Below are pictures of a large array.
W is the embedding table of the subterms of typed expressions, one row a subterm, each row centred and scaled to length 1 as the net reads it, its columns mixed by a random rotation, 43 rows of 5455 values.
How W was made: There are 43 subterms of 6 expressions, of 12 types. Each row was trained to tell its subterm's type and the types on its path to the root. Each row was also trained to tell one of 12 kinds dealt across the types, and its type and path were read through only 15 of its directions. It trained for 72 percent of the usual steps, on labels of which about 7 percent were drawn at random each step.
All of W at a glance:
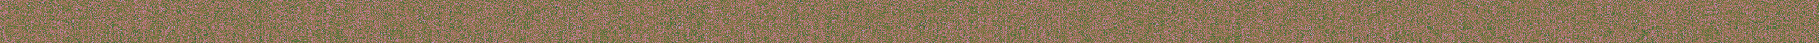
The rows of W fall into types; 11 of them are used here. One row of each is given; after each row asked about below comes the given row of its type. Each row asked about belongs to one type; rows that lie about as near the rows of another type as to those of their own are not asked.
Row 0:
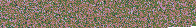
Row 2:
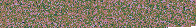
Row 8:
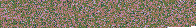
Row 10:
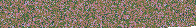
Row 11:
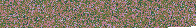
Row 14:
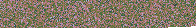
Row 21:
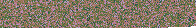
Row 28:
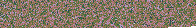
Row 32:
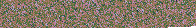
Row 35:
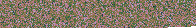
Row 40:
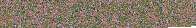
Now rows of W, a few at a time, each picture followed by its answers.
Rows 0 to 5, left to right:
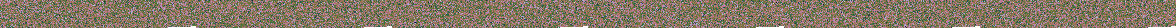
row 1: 40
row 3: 11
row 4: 28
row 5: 40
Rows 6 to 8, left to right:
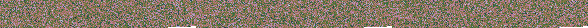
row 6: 21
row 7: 0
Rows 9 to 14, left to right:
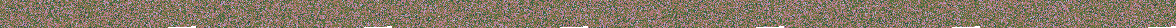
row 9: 21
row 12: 21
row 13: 0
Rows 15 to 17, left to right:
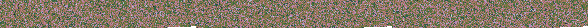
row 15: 35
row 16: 11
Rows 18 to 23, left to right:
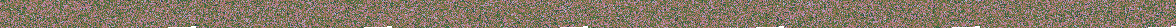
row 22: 10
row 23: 28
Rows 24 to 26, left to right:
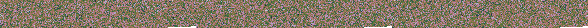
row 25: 35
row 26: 28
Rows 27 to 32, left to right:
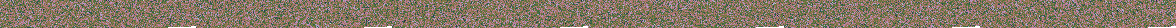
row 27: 11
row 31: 14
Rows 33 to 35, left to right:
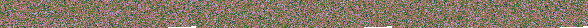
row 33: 2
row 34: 35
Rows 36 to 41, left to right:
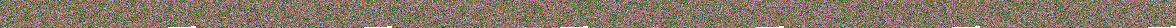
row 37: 2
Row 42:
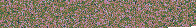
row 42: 32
